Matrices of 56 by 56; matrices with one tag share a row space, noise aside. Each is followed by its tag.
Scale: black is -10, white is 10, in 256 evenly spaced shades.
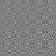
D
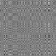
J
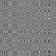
J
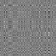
J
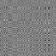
J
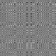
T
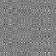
J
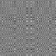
T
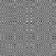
T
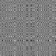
T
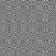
D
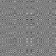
T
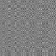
D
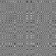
T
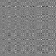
D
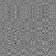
D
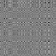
J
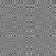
T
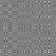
J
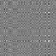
J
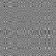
J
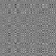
D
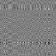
J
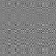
D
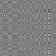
J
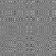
T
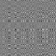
D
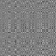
D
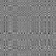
J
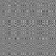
D
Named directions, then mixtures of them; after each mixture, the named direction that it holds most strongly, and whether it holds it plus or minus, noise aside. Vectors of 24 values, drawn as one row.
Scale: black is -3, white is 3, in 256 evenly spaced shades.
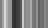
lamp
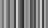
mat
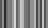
mat, minus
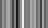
mat, minus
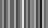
mat, minus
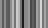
mat, plus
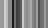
lamp, plus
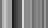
lamp, plus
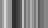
lamp, plus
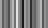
mat, plus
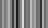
mat, minus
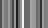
mat, minus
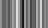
mat, plus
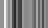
lamp, plus
